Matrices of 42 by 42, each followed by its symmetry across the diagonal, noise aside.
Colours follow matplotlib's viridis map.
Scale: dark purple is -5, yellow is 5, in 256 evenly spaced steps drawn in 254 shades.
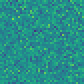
neither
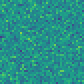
neither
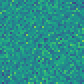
symmetric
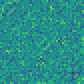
symmetric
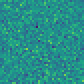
neither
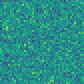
neither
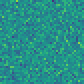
neither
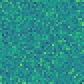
symmetric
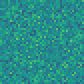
symmetric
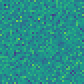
symmetric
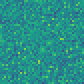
symmetric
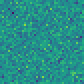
symmetric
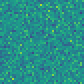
neither
